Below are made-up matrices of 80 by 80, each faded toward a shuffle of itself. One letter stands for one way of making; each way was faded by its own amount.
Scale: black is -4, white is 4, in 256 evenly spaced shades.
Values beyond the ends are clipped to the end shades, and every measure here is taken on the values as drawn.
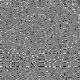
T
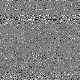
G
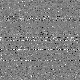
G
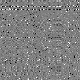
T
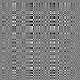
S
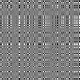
S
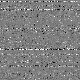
G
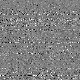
G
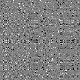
T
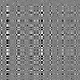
S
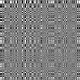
S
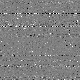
G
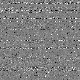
G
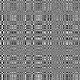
S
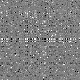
T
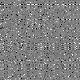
T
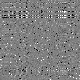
T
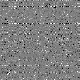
T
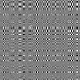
S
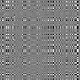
S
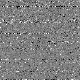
G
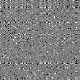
T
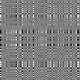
S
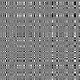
S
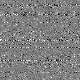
G
